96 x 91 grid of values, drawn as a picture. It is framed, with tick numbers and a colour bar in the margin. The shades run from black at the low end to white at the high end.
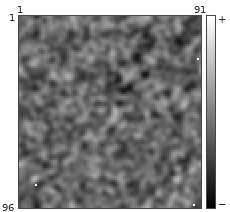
Grain: blotchy. Odd rows or columns: none. Seam: none. Slope: none. Lone odd cells: 3, each higher than its neighbours. Average level on the scale: 40%. Mirror symmetry: none.
